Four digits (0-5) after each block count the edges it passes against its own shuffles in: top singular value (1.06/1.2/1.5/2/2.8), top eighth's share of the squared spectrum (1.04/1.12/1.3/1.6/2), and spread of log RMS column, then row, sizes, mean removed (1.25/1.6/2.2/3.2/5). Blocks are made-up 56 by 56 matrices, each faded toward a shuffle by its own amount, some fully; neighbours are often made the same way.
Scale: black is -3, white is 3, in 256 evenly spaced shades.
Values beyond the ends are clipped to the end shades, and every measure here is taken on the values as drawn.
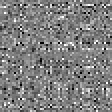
4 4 2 3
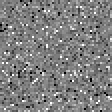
0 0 0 0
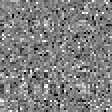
4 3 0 1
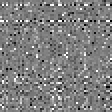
4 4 2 2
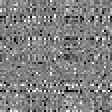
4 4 2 3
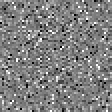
3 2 0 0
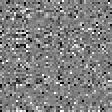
4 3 2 2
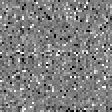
3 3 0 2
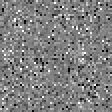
3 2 1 1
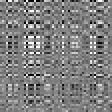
5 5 4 4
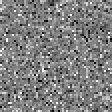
0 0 0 0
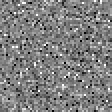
1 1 0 0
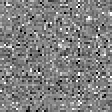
4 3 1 1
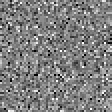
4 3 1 2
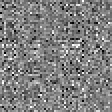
4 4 2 1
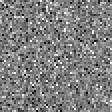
0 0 0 0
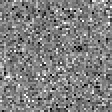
1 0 0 0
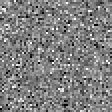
1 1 0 0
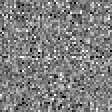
3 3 1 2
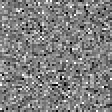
2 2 0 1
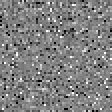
3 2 1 0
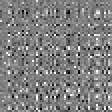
5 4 3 3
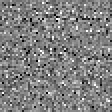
1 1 0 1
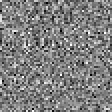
3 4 2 2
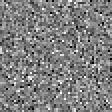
0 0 0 0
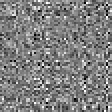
4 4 3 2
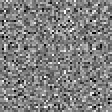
4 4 2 2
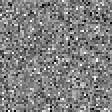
2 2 1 1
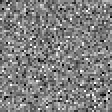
0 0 0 0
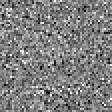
2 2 1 1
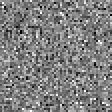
2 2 0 0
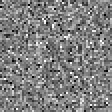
2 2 0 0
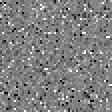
2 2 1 1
